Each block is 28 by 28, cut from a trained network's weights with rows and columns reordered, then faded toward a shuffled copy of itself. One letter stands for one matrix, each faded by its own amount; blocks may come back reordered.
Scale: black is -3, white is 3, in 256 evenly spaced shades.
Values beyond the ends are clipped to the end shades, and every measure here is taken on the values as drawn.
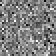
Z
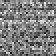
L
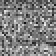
L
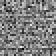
L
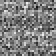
L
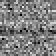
L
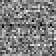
L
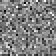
Z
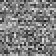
L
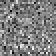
Z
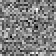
L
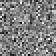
Z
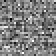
L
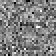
Z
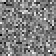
Z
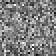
L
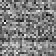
L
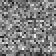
L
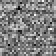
L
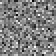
Z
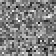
L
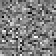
Z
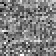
L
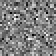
Z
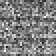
L
